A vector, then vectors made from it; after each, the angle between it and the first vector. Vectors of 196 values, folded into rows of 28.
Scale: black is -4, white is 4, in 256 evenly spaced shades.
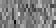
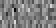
partly opposed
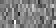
nearly opposite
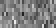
partly opposed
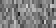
nearly opposite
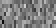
partly aligned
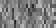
nearly parallel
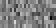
partly opposed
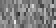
nearly opposite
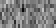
partly aligned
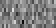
partly opposed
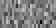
partly opposed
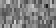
partly opposed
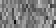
nearly parallel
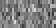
nearly opposite
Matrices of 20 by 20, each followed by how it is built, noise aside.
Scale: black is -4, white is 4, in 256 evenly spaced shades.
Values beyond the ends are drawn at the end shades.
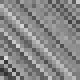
Toeplitz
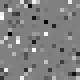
sparse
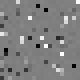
sparse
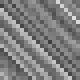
Toeplitz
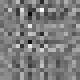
low rank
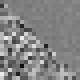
lower triangular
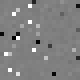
sparse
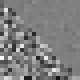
lower triangular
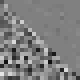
lower triangular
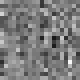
low rank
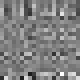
low rank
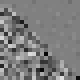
lower triangular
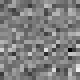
low rank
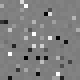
sparse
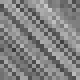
Toeplitz
